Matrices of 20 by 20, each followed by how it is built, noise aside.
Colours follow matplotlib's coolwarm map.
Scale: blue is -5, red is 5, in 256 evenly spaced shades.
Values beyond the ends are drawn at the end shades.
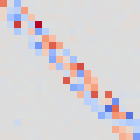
banded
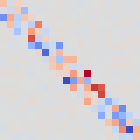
banded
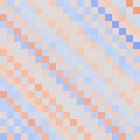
Toeplitz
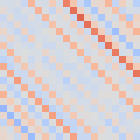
Toeplitz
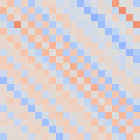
Toeplitz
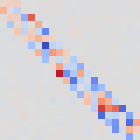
banded
